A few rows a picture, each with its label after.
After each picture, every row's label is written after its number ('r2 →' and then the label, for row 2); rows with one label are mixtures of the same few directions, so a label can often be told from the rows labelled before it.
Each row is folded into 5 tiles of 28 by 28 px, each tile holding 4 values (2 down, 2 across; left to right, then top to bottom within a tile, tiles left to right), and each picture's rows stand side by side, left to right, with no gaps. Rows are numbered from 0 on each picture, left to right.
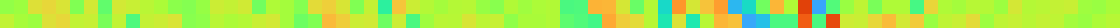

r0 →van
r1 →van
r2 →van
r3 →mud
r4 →van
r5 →van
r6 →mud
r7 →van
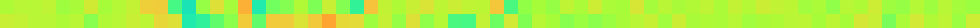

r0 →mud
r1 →van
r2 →mud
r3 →mud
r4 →mud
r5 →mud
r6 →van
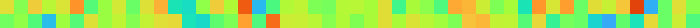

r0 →mud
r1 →van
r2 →van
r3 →van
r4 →mud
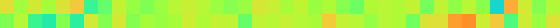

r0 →mud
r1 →van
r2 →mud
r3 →mud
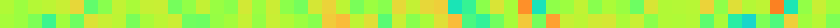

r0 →mud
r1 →van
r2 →van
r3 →van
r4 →mud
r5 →mud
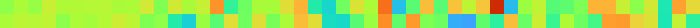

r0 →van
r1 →mud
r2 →van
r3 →mud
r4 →van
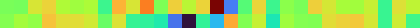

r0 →van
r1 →mud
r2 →van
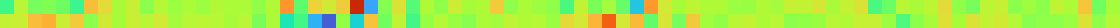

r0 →mud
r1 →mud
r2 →mud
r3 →mud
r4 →mud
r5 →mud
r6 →van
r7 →van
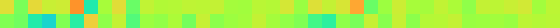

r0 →mud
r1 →mud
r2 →mud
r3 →van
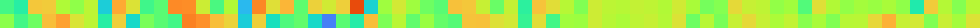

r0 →van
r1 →van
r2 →mud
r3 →van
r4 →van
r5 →van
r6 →mud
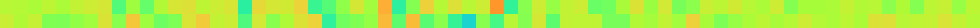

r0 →van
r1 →van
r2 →van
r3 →mud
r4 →van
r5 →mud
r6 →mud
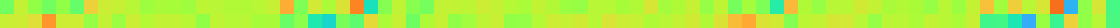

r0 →mud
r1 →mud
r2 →mud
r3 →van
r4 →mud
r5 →mud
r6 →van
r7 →mud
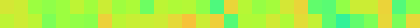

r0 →van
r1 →mud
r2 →van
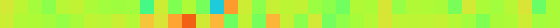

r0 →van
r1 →mud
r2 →van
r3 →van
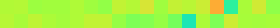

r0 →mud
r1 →mud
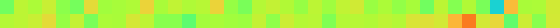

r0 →mud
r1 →mud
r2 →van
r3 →mud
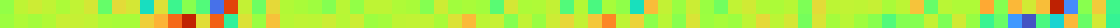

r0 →van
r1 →mud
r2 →mud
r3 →mud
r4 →mud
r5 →van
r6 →mud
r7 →mud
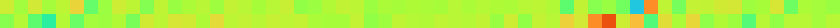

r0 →mud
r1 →mud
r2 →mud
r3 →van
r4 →mud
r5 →mud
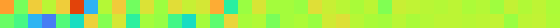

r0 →mud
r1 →mud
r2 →van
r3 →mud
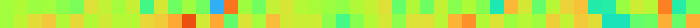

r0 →mud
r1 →mud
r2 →van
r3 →mud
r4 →van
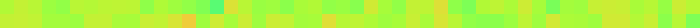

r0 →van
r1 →mud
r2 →mud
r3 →van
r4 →van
